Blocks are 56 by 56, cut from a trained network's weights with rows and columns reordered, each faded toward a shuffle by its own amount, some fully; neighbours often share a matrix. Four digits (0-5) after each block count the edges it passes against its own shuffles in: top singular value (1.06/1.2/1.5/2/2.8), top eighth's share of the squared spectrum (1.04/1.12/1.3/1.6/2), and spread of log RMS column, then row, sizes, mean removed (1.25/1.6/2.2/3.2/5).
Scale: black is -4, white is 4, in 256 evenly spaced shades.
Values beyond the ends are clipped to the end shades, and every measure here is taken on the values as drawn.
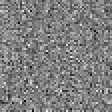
2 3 1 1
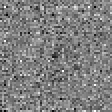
3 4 2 2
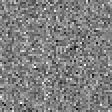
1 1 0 0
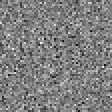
1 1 0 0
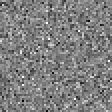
0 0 0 0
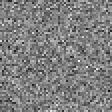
3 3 0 1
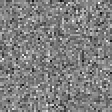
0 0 0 0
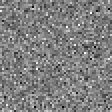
0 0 0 0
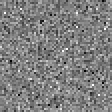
0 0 0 0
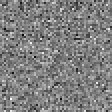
2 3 1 1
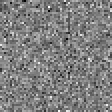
2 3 1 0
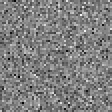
0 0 0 0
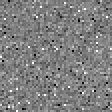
0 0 0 0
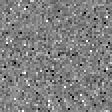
1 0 0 0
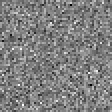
0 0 0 0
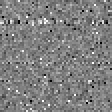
3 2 0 1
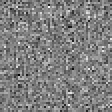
3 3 2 1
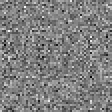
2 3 2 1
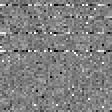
4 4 0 2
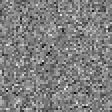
2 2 0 1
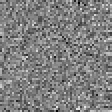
3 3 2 1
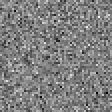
1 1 0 0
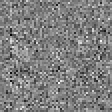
3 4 2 1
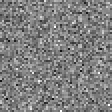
1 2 0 0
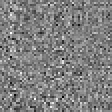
3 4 2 2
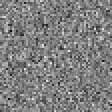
3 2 0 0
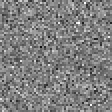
2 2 0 1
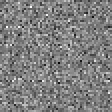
2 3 1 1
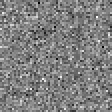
0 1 0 0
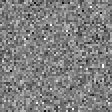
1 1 0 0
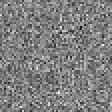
3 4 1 2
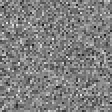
1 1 0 0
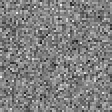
1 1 0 0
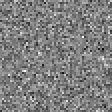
0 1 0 0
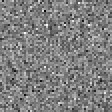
1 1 0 0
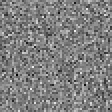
2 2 0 0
